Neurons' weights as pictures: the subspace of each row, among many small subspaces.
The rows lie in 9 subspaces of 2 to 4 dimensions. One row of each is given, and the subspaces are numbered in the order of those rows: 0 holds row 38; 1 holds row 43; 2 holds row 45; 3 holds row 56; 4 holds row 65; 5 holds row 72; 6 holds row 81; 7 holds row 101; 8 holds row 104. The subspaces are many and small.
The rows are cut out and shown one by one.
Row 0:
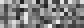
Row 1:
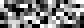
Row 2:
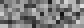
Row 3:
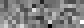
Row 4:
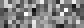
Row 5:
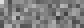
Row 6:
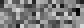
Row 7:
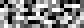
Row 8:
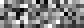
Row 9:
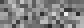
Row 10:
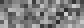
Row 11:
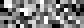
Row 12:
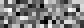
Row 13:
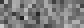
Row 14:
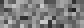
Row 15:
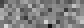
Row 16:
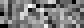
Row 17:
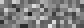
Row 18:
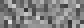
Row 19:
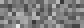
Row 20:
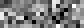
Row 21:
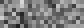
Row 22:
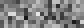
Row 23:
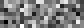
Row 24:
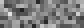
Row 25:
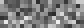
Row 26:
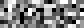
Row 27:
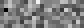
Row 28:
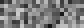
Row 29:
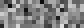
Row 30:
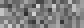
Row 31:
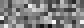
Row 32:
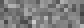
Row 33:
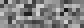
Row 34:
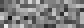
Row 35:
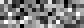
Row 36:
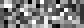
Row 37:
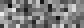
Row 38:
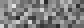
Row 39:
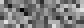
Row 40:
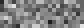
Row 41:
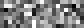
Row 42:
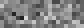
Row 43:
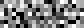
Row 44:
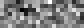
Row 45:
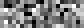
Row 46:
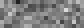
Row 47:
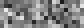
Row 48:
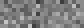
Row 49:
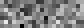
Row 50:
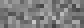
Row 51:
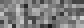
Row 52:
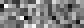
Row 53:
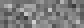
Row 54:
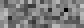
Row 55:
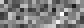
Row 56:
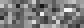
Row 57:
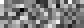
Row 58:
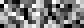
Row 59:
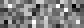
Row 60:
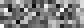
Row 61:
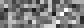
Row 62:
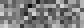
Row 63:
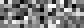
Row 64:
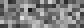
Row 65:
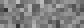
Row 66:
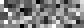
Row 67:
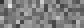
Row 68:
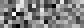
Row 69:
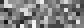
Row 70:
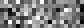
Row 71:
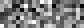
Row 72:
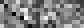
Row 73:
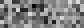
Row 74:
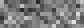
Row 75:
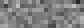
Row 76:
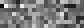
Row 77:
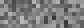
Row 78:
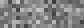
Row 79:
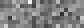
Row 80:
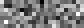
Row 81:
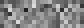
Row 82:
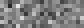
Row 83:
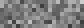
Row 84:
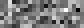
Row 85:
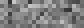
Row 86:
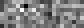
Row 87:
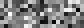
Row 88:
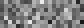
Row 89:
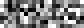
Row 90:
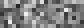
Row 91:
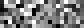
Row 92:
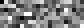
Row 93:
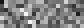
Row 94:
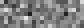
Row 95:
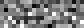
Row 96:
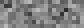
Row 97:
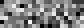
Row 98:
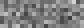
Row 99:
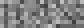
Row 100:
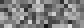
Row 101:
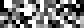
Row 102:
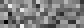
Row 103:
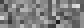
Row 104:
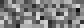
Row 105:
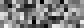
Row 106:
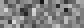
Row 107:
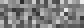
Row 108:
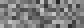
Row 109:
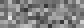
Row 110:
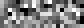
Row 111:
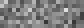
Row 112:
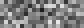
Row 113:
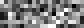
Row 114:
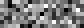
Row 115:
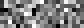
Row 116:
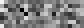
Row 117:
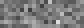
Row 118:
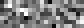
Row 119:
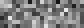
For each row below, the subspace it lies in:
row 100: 6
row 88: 8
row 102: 2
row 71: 6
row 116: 6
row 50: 5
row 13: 5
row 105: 6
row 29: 6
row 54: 7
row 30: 1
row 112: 1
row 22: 5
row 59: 2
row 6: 3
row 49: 2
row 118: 6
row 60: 6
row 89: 6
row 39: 7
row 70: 8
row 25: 2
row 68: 1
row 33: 3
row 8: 0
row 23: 2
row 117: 1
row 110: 6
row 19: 1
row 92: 3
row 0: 0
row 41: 2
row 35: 1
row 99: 0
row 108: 0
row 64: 1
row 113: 2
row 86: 6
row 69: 2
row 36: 7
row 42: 5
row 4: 2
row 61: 2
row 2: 1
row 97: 0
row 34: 7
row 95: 3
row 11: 7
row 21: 1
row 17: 8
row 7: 3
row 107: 0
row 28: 0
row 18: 8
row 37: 6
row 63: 1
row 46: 3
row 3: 3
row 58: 5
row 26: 1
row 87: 3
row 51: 0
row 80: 7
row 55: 2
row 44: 6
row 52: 5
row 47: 5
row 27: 1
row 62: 1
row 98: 1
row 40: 3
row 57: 0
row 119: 7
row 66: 2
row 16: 1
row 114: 3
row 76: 5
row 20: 5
